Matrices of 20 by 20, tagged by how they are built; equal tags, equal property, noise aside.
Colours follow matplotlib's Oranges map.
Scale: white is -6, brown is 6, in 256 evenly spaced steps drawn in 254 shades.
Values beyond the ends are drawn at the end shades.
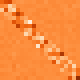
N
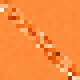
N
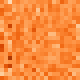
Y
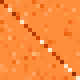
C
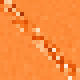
N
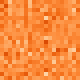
Y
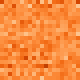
Y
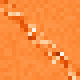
N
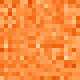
Y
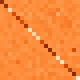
C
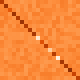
C
